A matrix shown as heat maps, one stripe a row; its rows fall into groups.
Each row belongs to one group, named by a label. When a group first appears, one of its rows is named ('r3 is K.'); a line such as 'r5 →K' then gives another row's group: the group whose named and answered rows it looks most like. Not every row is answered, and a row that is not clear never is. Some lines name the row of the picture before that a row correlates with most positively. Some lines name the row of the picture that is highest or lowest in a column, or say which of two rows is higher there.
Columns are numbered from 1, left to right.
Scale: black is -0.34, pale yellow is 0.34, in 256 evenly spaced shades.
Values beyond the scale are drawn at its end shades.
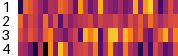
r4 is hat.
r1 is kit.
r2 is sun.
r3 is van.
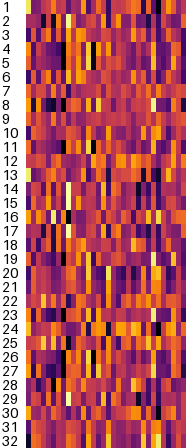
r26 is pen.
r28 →hat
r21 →kit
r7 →sun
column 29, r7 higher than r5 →Yes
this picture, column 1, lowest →32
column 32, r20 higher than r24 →No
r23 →pen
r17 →hat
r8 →pen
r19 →pen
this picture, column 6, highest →16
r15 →hat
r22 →sun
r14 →hat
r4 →pen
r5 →pen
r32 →kit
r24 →van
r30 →van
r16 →sun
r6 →hat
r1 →van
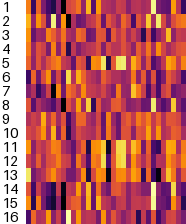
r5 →van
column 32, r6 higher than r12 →No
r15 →pen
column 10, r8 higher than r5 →Yes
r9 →sun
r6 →hat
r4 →sun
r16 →hat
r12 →van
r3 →van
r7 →hat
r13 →van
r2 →sun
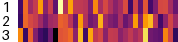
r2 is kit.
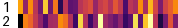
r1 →sun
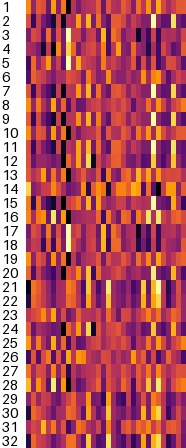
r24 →pen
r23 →sun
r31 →sun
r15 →pen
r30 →kit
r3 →hat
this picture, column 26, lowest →14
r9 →pen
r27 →sun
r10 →sun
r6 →kit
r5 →hat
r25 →sun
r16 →sun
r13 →sun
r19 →sun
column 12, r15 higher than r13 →No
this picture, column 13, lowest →14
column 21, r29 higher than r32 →Yes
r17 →hat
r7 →pen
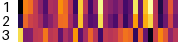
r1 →kit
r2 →kit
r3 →van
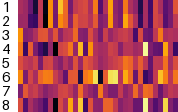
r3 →van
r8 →pen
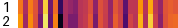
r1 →sun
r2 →sun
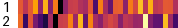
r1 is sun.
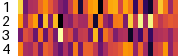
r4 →van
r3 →hat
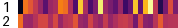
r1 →kit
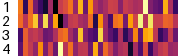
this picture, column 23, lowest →4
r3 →kit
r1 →pen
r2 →sun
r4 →hat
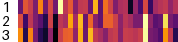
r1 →hat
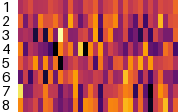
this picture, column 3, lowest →6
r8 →van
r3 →hat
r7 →van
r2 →van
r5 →sun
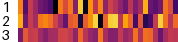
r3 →kit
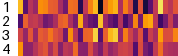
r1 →van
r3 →van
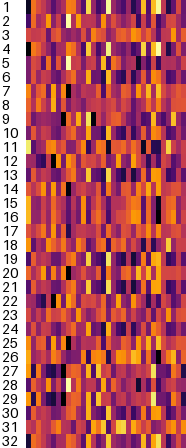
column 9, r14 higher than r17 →No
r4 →kit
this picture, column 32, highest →31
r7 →sun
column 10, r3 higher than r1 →No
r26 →van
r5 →hat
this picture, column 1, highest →11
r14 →sun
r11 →van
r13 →kit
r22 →hat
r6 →kit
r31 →van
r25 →sun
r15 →van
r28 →hat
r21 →kit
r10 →kit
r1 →kit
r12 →hat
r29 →pen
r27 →pen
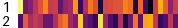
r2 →kit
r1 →van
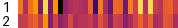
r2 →sun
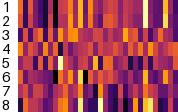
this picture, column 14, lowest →6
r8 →kit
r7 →kit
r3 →hat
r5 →hat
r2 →pen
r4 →sun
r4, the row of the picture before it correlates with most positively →1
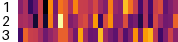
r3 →kit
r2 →hat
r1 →hat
